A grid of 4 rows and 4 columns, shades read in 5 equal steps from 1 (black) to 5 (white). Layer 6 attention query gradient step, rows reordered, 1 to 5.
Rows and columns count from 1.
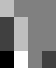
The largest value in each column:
4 5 3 3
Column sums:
9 16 12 11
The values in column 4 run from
2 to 3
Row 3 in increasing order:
2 3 3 4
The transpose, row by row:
4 2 2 1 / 3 4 4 5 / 3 3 3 3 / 3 3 3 2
